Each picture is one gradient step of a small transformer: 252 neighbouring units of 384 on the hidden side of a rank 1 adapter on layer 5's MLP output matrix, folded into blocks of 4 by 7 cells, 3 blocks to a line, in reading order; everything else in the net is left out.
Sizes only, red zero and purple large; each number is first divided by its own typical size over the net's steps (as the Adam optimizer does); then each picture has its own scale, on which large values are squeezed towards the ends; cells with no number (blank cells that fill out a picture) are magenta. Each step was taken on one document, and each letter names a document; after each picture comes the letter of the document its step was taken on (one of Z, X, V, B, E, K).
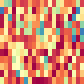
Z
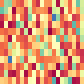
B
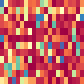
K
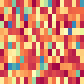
K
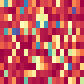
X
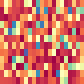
Z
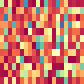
Z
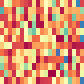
B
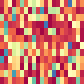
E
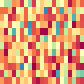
Z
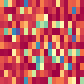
X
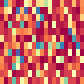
K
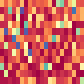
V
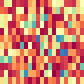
B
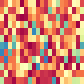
B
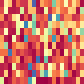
B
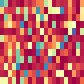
K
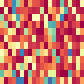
E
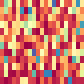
B
